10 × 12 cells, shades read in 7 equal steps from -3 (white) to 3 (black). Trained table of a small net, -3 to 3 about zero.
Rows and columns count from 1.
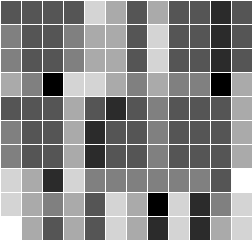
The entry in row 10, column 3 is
1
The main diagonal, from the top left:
1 1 1 -2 1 1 1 0 -2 2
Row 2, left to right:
0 1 1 0 -1 -1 1 -2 1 1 2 1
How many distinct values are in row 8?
6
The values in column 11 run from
-1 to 3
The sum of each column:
-6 3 12 -8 1 -4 4 -1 2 10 12 -8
